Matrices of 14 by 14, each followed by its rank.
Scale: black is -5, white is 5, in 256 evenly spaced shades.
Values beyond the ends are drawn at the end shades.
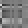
one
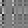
one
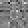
three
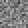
full rank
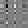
one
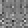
three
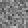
full rank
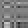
one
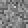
full rank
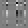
one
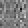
three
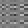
one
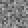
full rank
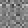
three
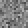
full rank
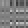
one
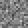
full rank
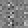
three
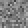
full rank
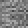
three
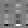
one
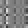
one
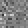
three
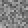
full rank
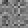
three
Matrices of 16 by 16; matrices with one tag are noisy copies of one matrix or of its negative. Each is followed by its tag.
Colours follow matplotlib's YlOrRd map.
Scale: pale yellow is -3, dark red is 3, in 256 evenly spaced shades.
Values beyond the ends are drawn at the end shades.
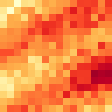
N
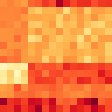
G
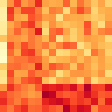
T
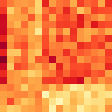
T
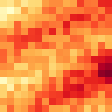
N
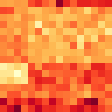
G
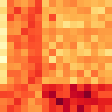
T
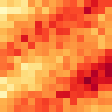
N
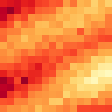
N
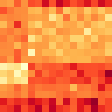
G
